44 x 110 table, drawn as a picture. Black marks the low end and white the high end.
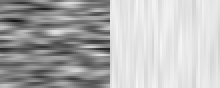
The table splits into one row of 2 panels. Panel 1,1: middling, streaked across, strong in contrast. Panel 1,2: very high, streaked downward, faint in contrast.
